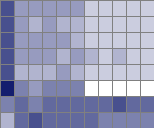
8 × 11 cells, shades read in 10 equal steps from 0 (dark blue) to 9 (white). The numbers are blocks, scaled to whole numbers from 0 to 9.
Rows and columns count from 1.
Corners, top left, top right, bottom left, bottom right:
2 7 6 4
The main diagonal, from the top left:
2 5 5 5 5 4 3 4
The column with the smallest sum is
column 1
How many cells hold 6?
12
